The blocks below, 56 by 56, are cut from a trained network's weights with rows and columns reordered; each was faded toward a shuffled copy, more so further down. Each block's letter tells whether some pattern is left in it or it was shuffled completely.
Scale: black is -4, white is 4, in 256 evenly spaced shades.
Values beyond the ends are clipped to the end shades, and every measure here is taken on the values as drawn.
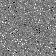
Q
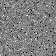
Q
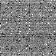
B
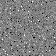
Q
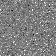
Q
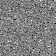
Q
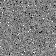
Q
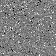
Q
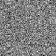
B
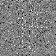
B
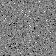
Q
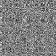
B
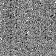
B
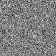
B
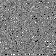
B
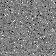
Q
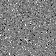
Q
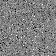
Q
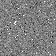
Q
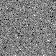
Q
